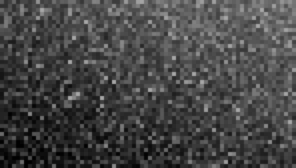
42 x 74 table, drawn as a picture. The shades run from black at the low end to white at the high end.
Ninth with the highest average: top right. Odd rows or columns: none. Average level on the scale: 30%. Ninth with the lowest average: bottom left. Stripes: none. Slope: up to the top right.
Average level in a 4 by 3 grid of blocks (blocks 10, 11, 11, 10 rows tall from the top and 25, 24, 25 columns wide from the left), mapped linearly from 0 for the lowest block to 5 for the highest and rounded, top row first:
3 4 5
2 3 4
1 2 3
0 1 2
